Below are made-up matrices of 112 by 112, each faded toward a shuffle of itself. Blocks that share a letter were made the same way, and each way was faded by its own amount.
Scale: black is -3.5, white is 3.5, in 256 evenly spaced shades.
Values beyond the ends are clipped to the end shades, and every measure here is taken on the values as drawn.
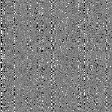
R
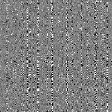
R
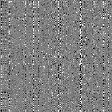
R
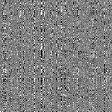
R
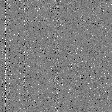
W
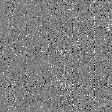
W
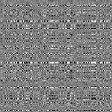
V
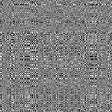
V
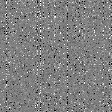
W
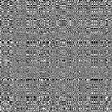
V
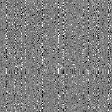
R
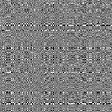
V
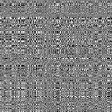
V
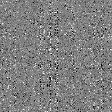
W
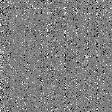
W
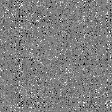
W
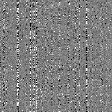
R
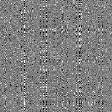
R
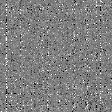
W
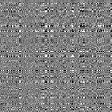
V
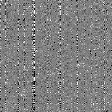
R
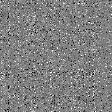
W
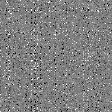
W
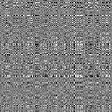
V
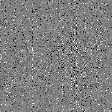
W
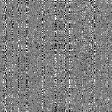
R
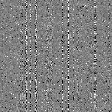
R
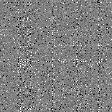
W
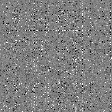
W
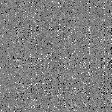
W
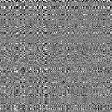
V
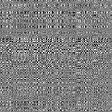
V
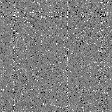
W
